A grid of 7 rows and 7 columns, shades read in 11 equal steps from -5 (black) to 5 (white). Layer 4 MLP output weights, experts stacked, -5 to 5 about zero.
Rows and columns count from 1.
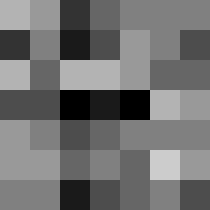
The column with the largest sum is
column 6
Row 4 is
-2 -2 -5 -4 -5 2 1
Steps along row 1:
down down up up same same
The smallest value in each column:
-3 -2 -5 -4 -5 -1 -2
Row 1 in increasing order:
-3 -1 0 0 0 1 2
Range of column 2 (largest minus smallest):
3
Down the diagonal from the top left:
2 0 2 -4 0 3 -2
